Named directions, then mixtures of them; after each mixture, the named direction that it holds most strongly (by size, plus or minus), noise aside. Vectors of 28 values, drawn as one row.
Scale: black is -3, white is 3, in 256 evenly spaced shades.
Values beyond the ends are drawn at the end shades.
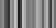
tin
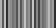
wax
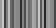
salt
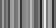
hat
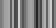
tin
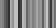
tin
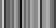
salt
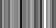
hat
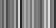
wax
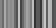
hat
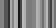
tin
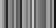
wax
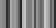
tin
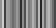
salt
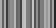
wax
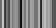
hat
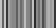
wax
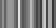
hat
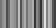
hat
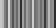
salt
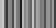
salt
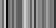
wax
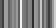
salt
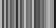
wax
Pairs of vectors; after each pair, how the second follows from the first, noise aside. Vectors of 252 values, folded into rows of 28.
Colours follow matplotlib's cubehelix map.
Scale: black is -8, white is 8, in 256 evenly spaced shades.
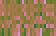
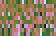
scaled up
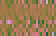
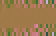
partly zeroed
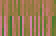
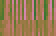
reversed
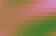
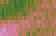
reversed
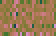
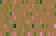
partly zeroed
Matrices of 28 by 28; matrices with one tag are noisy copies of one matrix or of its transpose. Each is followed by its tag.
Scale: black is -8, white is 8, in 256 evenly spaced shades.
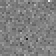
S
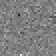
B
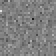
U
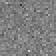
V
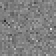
V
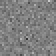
S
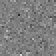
B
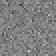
V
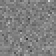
S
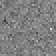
V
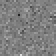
B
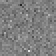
V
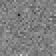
B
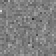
U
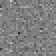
U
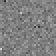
S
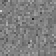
U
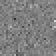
B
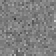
B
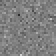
B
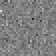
U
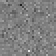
V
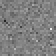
V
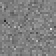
V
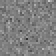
S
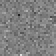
B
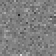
B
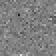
B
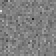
U
